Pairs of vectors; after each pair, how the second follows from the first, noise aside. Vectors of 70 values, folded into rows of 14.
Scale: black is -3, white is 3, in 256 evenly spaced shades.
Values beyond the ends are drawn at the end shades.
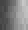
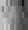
reversed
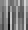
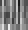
reversed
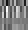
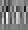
wrapped around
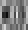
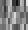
wrapped around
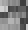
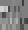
partly zeroed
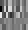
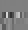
partly zeroed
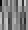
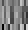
wrapped around
